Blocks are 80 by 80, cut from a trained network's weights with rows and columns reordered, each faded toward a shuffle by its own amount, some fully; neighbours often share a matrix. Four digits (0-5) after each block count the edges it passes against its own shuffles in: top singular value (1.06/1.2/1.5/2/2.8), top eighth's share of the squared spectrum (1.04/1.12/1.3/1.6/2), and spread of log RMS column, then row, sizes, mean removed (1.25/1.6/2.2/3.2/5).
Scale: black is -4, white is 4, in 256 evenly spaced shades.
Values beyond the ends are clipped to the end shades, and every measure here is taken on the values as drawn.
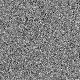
0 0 0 0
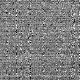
3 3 3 0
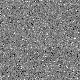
0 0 0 0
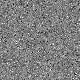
0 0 0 0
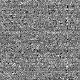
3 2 2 0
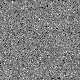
0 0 0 0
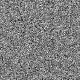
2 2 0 0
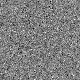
0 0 0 0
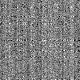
3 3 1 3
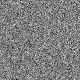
2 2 0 0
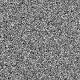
1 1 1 0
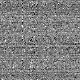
3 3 3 1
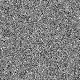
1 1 0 0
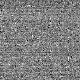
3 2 2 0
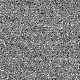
1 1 0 0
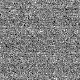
2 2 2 0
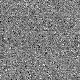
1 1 0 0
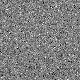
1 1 0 0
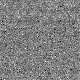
1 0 0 0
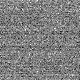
3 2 1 0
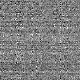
3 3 3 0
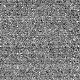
3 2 2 0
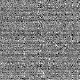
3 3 3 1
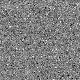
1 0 0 0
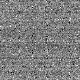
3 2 2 0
